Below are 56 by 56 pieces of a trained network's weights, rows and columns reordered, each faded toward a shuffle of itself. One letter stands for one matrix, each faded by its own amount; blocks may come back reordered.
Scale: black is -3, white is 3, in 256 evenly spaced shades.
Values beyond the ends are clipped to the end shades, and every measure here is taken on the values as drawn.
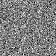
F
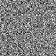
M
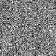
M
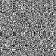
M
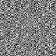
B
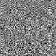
B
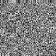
B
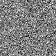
F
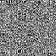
M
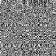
B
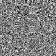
M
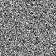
F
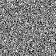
F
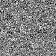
F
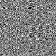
B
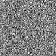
M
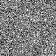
F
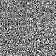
M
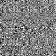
B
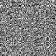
M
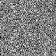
M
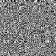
B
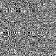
B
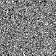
F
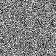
F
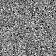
F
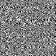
B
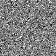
F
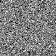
F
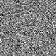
M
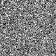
F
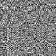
B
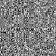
B
